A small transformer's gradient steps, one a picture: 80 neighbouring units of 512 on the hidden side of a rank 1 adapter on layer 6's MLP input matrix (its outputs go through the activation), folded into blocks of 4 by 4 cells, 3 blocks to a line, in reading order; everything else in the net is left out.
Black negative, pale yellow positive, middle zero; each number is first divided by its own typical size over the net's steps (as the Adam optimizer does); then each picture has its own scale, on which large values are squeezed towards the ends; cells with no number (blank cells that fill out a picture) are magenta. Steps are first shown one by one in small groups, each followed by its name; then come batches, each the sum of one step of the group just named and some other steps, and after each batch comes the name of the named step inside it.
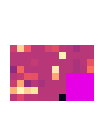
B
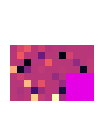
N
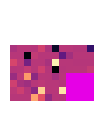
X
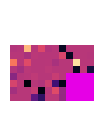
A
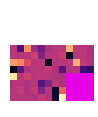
N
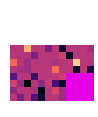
A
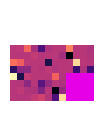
N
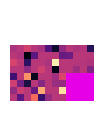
X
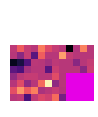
B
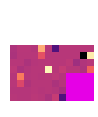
N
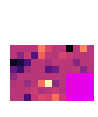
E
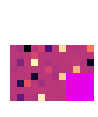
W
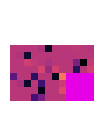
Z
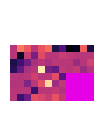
E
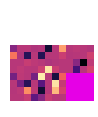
Z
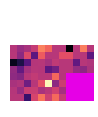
E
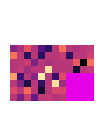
Z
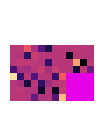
Z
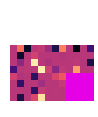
W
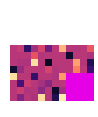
W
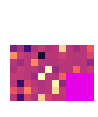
W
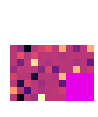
W
